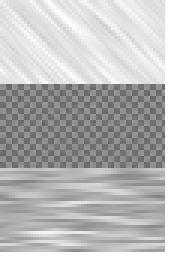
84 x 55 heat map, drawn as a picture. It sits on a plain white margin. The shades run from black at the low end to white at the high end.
The table splits into 3 rows of 1 panel. Panel 1,1: very high, slanting down to the right, faint in contrast. Panel 2,1: middling, checkered. Panel 3,1: high, streaked across.
